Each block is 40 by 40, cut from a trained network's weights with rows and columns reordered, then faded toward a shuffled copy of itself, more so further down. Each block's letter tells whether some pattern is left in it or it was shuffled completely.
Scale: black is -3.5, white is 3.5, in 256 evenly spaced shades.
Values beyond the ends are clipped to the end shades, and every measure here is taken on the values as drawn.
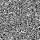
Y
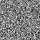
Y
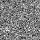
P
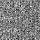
P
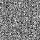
P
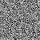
Y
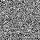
Y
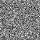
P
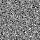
Y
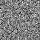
Y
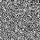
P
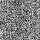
P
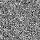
Y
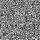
P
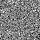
Y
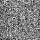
P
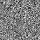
P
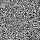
P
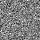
Y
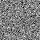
Y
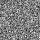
Y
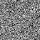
P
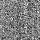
P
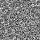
P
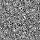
P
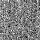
P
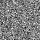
Y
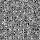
P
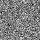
Y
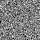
Y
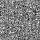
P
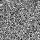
Y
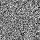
Y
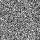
Y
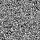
Y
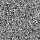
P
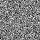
Y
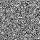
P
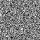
P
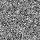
Y
